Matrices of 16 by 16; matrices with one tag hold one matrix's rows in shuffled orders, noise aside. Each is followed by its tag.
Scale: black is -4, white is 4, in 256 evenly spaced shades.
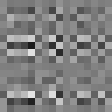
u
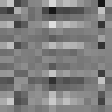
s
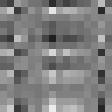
s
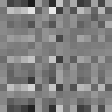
u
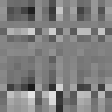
u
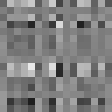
u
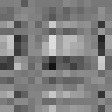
s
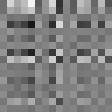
u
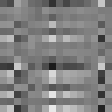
s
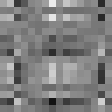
s
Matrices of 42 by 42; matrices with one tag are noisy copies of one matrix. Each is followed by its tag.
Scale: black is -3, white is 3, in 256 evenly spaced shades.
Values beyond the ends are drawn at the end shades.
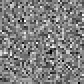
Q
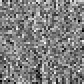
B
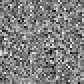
Q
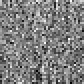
B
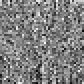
B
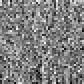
B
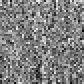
B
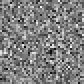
Q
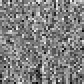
B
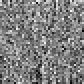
B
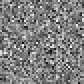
Q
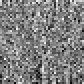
B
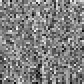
B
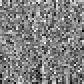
B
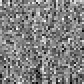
B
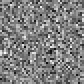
Q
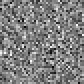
Q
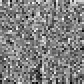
B
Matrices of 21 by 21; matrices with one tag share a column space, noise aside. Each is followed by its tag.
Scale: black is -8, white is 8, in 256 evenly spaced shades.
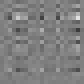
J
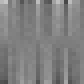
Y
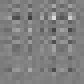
J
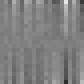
Y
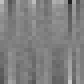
Y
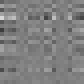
J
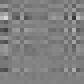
J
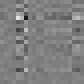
J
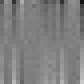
Y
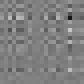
J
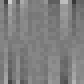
Y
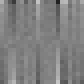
Y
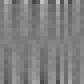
Y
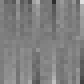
Y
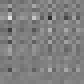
J
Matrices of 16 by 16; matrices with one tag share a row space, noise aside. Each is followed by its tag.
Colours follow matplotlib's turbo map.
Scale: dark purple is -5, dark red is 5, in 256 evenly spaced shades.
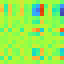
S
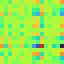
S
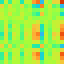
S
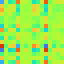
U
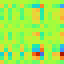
S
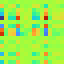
U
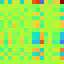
S
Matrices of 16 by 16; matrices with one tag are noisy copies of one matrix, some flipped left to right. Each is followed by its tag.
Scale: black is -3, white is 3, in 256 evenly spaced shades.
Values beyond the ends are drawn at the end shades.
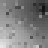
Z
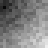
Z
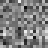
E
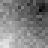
Z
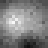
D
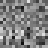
E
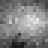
D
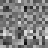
E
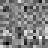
E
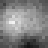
D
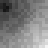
Z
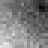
Z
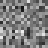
E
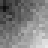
Z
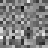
E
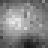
D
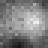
D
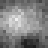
D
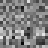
E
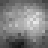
D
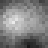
D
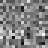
E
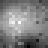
D
